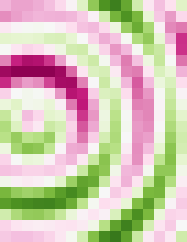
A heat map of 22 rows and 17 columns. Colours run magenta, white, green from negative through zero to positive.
On average the colour sits 50% of the way up the scale. The ninth with the lowest average is the top left. The ninth with the highest average is the bottom middle. Concentric rings centre on the middle left.
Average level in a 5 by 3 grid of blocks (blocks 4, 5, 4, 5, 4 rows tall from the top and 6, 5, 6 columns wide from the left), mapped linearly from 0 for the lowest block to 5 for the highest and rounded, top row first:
244 | 032 | 523 | 454 | 555
